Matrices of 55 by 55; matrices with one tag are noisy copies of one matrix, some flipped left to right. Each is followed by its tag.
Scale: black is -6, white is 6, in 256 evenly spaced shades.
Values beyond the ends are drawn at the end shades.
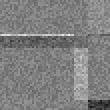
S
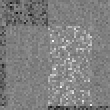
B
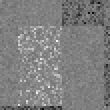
B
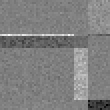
S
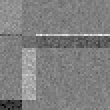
S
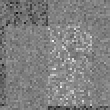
B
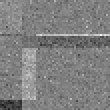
S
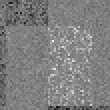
B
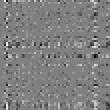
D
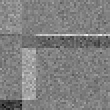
S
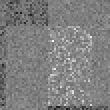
B
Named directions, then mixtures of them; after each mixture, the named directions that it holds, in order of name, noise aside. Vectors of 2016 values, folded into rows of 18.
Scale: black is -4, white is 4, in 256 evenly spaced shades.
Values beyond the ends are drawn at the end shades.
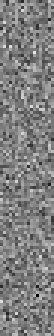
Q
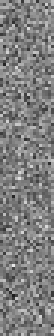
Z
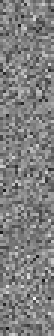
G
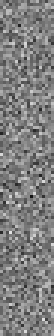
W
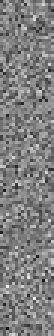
G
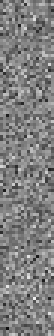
G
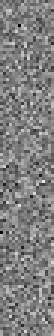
G, W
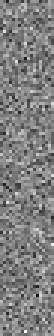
Q, W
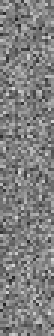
G, Z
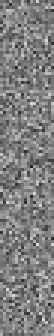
W, Z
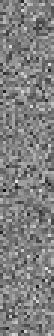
G, Q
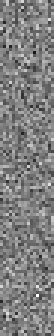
Q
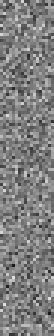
G, Z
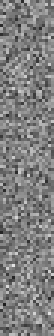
G, Z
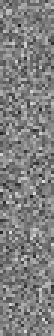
W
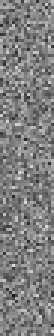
Z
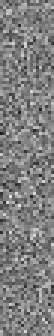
W
